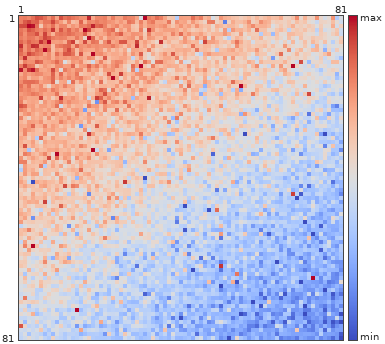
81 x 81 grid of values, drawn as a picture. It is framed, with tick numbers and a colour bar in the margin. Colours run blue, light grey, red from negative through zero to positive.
Mirror symmetry: none. Histogram: bell-shaped. Ninth with the lowest average: bottom right. Average level on the scale: 50%. Slope: up to the top left. Grain: fine. Stripes: none.
